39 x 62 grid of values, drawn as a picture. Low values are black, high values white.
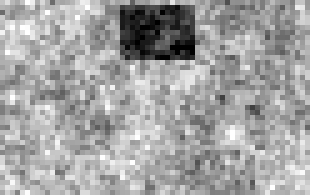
There are no regular stripes. The top middle is the ninth with the lowest average. The texture is blotchy. An odd patch, lower than its surroundings, sits in the top middle. The values are skewed, with a long tail toward low values. The top middle is the roughest part.
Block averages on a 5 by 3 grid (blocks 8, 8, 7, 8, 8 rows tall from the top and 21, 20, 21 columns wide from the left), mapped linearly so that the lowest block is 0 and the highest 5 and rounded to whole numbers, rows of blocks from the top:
5 0 3 | 4 2 4 | 4 5 3 | 4 4 4 | 5 4 4
